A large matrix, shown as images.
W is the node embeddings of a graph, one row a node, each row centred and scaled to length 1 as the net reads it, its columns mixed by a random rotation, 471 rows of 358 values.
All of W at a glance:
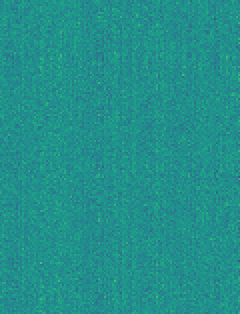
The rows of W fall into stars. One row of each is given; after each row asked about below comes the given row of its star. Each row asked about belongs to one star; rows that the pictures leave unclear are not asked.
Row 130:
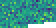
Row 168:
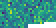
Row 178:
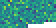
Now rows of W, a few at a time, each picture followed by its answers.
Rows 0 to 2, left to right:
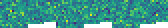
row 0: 168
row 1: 130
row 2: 130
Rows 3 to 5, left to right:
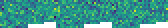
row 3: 168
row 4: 130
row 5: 130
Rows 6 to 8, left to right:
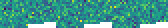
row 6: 130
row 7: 168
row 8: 178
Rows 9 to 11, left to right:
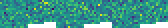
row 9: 168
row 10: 130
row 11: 168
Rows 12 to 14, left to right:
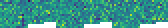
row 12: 168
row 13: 168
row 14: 130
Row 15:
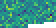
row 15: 168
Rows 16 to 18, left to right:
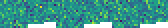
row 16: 168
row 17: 130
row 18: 168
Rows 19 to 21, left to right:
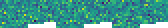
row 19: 130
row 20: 130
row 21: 178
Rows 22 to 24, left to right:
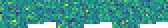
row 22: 130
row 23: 178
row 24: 130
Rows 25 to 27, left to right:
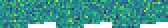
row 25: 130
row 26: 130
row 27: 168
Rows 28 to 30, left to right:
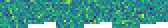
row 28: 168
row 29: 130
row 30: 130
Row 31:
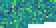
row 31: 130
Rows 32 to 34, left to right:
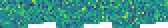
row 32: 168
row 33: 130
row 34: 178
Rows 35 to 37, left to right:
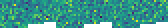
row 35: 168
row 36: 130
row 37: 178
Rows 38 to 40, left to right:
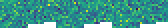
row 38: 178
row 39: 178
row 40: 130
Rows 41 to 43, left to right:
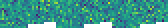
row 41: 178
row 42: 130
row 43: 168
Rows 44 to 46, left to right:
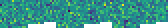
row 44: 130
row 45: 178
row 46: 168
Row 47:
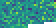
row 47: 178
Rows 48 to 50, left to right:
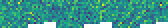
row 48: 178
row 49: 178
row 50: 178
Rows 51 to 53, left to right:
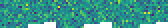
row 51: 130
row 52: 178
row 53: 130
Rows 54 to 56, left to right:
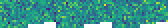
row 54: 130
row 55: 178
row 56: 168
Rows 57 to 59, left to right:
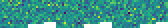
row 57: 178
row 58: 178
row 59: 130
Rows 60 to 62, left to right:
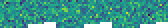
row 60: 168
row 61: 168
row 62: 178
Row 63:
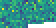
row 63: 130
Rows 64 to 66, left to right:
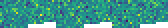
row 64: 168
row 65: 178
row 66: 168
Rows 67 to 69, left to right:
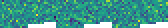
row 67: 168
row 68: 178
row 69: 178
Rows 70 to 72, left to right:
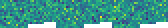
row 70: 178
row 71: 168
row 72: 178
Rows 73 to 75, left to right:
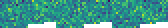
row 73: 168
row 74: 130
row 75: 130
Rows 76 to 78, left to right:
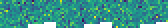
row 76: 130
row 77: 168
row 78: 168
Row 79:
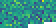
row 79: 178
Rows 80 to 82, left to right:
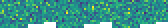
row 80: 178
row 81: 168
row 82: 178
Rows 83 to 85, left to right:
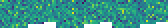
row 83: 178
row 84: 168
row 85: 168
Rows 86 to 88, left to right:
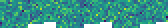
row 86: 178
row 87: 168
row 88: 168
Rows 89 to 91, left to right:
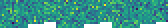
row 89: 168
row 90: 178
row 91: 130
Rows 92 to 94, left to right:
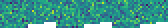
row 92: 168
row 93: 168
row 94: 130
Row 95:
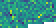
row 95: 168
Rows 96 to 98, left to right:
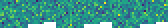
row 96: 168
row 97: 130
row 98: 130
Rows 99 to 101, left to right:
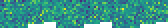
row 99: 168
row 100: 168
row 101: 168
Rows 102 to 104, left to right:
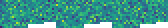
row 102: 168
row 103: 178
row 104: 130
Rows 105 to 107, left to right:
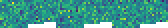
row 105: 178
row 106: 130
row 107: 168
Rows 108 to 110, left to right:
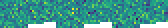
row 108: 168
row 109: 178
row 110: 130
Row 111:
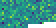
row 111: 178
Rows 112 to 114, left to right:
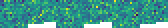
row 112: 168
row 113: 168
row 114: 178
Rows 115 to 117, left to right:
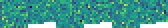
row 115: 178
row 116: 130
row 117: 130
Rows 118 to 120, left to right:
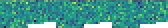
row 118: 130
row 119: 178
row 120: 168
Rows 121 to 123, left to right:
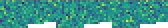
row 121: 130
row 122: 178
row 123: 130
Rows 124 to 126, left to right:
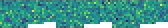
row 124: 168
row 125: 130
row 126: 178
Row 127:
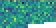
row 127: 130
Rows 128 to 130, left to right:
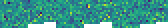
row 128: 168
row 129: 178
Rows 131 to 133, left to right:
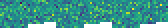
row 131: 168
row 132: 168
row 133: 178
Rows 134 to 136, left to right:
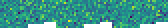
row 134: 178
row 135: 130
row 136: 178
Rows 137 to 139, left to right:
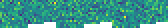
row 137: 178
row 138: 130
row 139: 168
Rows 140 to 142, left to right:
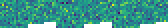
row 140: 130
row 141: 168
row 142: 178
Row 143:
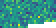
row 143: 168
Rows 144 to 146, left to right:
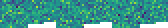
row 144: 168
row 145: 130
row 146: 178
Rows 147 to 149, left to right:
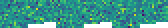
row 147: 130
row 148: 130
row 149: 168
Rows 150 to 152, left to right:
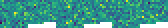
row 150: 178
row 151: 130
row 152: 130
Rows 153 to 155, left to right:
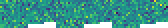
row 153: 130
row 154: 130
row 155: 178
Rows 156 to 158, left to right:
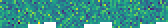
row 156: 130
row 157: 178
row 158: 130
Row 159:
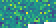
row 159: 178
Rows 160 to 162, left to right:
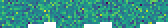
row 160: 178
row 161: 130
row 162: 130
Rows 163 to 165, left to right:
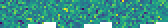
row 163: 178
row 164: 168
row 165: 178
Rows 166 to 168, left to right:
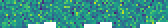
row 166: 130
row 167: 130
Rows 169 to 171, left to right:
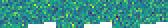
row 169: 178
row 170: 178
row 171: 130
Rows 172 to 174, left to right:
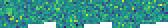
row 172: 168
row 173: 130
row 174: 178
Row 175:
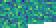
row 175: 168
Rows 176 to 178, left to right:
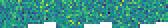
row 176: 178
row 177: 130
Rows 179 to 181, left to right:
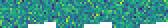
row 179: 168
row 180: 168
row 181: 178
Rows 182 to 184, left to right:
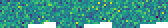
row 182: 178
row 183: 178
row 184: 130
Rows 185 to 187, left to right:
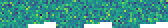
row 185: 130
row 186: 168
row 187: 130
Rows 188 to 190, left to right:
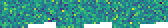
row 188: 168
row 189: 130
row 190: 178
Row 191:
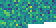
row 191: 130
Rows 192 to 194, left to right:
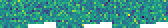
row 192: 130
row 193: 130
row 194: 178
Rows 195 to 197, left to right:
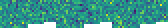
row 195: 130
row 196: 178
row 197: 178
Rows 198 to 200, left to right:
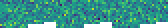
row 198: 168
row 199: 168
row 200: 130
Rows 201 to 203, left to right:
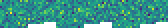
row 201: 168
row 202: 130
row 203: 178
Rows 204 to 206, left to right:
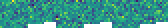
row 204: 130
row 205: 178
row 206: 178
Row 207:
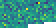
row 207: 130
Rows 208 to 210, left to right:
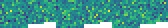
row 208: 168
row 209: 168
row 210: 130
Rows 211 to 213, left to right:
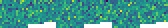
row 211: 130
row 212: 168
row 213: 178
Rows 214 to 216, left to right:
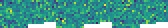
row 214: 168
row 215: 178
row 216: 168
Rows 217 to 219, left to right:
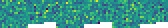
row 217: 178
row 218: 130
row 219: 130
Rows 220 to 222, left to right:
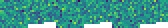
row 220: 178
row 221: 168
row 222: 178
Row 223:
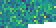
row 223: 168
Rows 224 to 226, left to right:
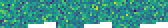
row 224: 130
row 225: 178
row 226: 178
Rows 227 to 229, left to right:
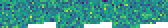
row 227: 130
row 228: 168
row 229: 130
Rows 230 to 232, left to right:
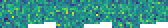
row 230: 168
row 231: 168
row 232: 168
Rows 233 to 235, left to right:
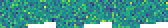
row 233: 130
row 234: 130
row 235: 178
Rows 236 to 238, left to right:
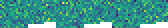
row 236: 178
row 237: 130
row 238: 168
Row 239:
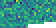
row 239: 168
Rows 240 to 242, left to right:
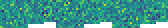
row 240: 130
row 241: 178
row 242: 168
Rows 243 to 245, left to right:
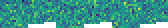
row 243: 168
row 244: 130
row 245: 130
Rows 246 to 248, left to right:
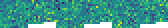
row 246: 168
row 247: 168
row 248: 178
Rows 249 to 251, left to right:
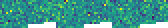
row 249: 168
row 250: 178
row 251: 168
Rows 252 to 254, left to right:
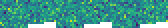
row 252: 168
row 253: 130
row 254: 168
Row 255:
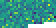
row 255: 178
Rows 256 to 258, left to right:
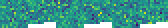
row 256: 178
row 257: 178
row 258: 130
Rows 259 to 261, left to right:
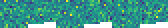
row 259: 168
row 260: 178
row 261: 168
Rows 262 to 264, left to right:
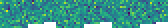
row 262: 130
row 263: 130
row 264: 130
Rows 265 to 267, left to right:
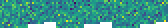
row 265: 130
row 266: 130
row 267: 178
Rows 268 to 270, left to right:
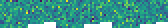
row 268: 178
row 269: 178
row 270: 130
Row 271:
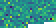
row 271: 178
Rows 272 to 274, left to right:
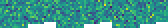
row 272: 130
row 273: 178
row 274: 168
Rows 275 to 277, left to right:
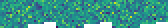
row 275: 130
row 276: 178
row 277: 168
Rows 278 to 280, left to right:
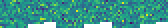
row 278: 130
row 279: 168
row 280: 130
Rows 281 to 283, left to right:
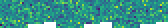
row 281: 130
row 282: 130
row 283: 178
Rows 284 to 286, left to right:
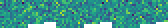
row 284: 130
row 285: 130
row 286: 178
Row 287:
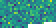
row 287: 178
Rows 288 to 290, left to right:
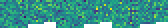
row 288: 178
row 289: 178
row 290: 178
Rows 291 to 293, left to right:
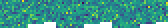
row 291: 130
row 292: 168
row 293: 178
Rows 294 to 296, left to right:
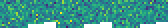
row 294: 168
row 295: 130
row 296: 130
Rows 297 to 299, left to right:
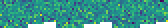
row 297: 168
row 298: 130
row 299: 168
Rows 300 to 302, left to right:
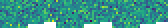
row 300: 178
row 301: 130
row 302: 130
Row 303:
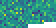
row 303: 178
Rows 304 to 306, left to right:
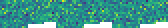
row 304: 130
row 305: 168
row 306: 178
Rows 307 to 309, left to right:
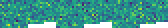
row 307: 178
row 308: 168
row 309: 130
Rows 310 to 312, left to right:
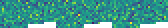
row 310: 130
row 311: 178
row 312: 178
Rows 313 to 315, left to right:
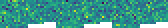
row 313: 130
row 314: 130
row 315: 178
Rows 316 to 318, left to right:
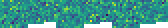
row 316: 178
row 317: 168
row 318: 130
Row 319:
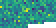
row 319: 130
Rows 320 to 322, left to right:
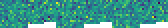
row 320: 168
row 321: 130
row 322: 130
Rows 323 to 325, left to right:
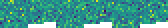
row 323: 178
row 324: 130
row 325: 168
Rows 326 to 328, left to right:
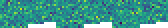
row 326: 178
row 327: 130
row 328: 130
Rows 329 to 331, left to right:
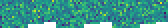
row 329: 168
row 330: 130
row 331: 130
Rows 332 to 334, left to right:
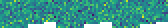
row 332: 130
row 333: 178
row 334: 130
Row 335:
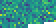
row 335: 168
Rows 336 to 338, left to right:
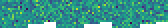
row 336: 168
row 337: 178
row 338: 130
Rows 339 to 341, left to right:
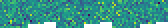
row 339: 130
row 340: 168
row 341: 130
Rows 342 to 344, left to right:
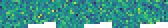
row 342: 168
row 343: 178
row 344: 130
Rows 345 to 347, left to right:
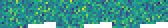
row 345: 168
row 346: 130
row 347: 130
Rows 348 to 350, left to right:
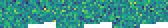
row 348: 168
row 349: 130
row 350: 178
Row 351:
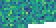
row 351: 168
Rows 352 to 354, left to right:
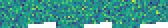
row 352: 178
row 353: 130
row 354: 178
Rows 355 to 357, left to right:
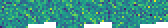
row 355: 168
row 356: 130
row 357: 178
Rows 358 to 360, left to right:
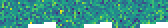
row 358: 178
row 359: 130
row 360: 168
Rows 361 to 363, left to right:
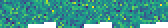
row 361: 168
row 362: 178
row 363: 178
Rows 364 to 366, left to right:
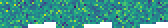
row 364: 130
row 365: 130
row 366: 130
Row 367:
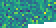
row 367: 178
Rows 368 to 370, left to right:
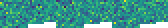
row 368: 168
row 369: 168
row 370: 130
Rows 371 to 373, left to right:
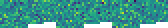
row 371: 178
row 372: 130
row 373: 168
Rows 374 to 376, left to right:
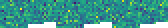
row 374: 178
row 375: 130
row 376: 178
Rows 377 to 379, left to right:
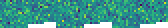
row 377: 130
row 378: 178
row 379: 130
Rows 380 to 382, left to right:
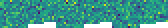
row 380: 178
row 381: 178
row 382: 168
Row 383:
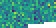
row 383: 178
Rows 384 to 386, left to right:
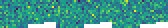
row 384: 130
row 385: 168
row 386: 130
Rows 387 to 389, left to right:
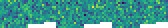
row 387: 130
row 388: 178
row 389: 168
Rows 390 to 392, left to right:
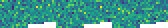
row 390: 178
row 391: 130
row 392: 168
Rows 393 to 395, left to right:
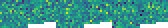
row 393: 168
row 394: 168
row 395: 168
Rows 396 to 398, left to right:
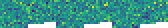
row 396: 130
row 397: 178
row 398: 178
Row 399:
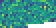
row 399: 168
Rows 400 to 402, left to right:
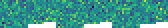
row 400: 168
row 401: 130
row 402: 168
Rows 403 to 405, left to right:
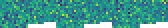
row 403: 168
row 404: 130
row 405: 130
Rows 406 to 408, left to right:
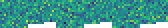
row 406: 178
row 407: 130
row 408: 130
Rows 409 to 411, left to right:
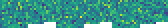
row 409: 178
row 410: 178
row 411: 130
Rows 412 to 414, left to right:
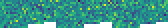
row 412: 130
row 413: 178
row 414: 178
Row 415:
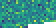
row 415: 168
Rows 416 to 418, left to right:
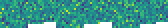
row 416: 130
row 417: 168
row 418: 130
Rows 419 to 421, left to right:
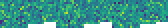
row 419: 178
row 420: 168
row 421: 168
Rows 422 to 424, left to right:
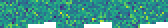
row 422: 168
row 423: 130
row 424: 130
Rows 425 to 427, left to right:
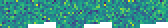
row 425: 168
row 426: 178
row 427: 168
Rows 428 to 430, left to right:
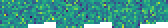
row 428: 178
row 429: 178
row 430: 168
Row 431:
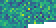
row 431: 168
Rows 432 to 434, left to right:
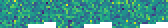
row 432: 130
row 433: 168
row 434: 130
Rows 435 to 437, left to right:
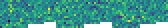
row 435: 168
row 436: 130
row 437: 130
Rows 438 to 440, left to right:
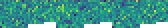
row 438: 168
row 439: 168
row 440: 168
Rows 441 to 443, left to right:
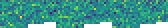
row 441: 178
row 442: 178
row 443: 130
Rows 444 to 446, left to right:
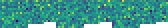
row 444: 178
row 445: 178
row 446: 178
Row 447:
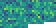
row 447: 168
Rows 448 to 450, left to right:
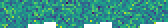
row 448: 168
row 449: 168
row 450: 178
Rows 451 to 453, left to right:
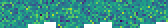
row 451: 130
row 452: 168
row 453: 168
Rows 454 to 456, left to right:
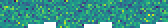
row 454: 168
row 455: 178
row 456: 168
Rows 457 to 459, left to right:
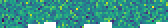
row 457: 130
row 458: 178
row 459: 178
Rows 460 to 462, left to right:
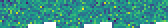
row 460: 168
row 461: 130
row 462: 178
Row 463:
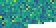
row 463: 130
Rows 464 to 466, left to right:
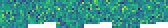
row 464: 168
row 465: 130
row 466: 168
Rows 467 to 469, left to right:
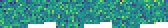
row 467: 168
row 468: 168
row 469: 178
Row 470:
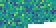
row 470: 178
